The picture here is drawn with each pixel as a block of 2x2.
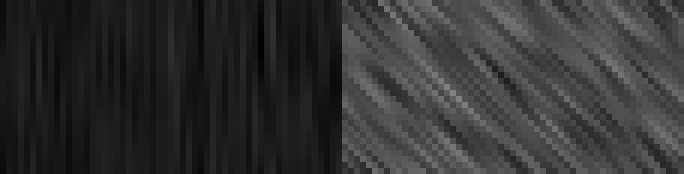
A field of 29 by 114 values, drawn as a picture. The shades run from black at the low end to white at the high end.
The table splits into one row of 2 panels. Panel 1,1: very low, streaked downward, faint in contrast. Panel 1,2: low, slanting down to the right.
